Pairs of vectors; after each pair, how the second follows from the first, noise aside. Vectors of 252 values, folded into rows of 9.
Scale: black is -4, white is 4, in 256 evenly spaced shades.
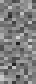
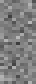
shrunk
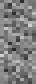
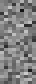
shuffled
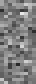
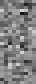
negated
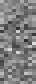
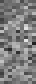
negated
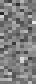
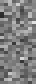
sign-scrambled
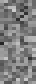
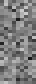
sign-scrambled
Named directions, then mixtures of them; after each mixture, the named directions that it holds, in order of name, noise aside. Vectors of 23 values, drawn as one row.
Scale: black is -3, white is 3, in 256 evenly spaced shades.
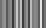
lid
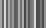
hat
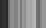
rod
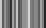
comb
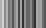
hat, lid, rod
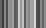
hat, rod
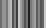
comb, hat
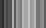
comb, rod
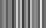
lid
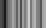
lid, rod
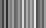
hat, rod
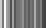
comb, hat, rod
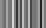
lid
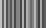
comb, hat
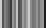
comb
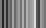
comb, hat, rod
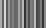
hat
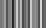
lid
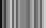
comb, hat, rod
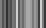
comb, lid, rod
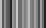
comb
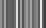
comb, lid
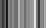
hat, rod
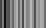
hat, lid, rod
